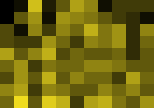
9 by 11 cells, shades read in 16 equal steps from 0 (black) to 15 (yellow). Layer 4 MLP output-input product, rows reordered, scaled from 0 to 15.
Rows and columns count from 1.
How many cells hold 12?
5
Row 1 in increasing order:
0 1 1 2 4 4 4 6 9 11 13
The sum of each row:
55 58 77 71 78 81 84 84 105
